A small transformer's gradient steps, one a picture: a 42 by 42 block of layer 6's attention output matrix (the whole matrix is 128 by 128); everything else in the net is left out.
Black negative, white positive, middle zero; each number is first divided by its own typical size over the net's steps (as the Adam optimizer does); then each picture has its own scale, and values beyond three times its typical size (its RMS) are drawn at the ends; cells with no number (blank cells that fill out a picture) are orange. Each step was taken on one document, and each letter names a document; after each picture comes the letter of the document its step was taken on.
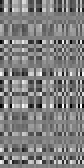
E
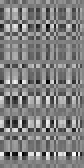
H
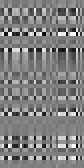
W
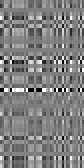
E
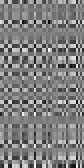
W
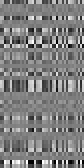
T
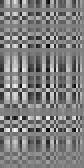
H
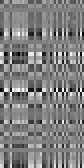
E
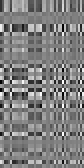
E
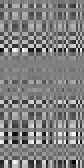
W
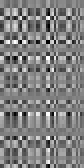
H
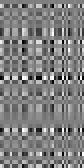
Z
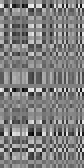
T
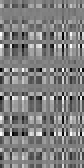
E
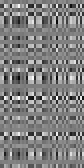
T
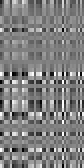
E
